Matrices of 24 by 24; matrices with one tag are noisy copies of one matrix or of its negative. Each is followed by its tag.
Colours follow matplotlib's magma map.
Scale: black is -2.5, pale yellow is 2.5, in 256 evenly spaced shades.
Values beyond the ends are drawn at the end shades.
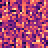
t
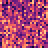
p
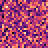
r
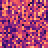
p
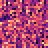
t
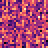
t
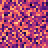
r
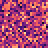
r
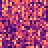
p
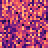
p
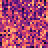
p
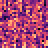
t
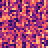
t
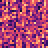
t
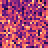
p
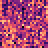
p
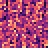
t
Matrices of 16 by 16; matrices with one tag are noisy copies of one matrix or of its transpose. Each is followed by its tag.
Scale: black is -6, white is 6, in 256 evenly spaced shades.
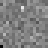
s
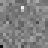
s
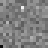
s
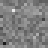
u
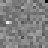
s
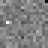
s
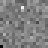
s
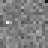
s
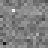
u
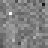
u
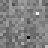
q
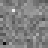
u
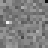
s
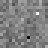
q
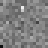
s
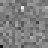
s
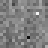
q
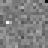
s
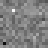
u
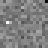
s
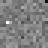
s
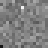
s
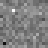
u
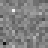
u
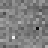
q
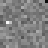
s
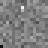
s
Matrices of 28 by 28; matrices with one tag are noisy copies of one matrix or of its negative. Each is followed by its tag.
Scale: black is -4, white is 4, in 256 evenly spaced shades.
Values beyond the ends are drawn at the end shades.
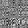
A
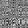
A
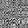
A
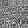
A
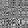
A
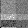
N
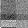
N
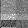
N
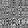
A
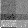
N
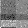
N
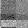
N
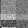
N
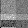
N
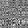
A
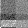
N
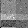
N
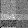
N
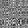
A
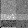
N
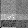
N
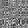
A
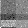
N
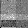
N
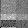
N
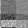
N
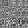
A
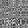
A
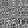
A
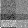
N
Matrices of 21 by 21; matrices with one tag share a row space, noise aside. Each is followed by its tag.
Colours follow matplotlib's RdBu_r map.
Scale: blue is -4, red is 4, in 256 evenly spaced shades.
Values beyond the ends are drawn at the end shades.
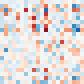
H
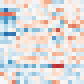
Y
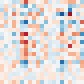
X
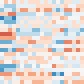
Y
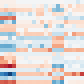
Y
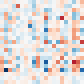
H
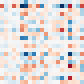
X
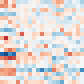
Y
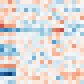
Y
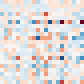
H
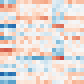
Y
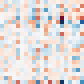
H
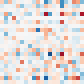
H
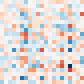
X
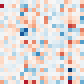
X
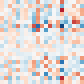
H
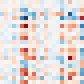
X
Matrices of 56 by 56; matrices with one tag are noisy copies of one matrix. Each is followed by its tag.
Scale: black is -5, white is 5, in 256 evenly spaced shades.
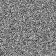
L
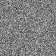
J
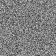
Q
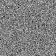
Q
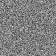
Q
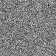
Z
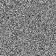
Q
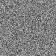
Q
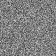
J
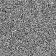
Z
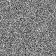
J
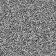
L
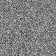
J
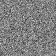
L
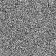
Z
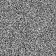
J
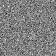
L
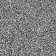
J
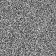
J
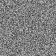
Q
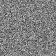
L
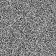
J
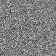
L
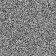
Z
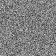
Q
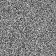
J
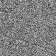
Z
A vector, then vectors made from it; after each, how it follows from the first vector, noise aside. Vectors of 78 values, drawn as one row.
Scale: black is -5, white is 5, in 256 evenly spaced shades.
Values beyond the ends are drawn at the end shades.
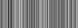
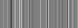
partly zeroed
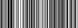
scaled up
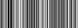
scaled up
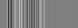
partly zeroed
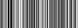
scaled up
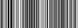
scaled up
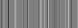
partly zeroed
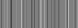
partly zeroed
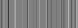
partly zeroed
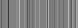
partly zeroed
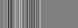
partly zeroed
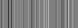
partly zeroed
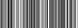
scaled up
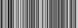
scaled up
